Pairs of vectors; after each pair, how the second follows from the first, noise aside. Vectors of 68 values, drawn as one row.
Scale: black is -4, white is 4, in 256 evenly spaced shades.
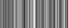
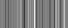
partly zeroed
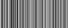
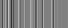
partly zeroed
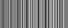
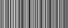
reversed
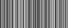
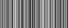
reversed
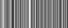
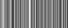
copied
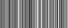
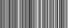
copied
